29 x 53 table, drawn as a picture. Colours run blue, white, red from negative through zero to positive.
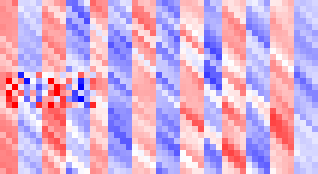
Average level on the scale: 50%. Slope: none. Roughest part: middle left. Odd patch: rougher, in the middle left. Stripes: upright, repeating 7 times.
